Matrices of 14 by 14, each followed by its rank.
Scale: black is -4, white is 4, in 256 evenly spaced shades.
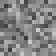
full rank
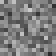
full rank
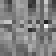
three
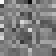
three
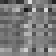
two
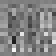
three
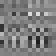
two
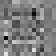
three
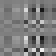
one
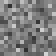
full rank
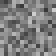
full rank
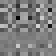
two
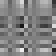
one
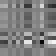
one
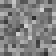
full rank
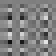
one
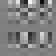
one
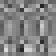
two
